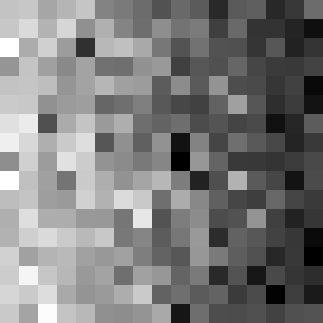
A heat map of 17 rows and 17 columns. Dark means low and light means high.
No single row or column stands out from its neighbours. No regular stripes run through it. Fine speckle covers the field. There is an overall slope up to the left.
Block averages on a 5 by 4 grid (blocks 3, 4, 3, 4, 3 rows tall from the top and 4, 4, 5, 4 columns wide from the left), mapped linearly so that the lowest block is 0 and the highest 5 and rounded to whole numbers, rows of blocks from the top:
5310 / 4310 / 5320 / 4420 / 5310
